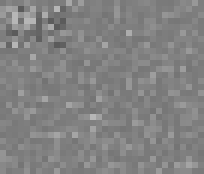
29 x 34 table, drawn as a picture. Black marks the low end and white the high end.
Odd patch: rougher, in the top left. Average level on the scale: 50%. Odd rows or columns: none. Grain: fine. Roughest part: top left. Histogram: skewed, a long tail of high values.
